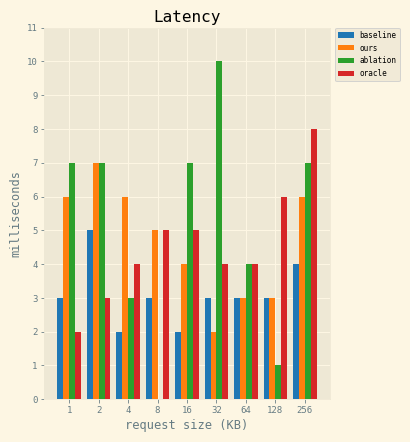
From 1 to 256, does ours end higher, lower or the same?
the same
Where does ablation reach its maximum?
32
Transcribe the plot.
Title: Latency
x-axis: request size (KB), ticks 1 2 4 8 16 32 64 128 256
y-axis: milliseconds, ticks 0 1 2 3 4 5 6 7 8 9 10 11
Legend: baseline, ours, ablation, oracle
Values:
baseline: 3 5 2 3 2 3 3 3 4
ours: 6 7 6 5 4 2 3 3 6
ablation: 7 7 3 0 7 10 4 1 7
oracle: 2 3 4 5 5 4 4 6 8
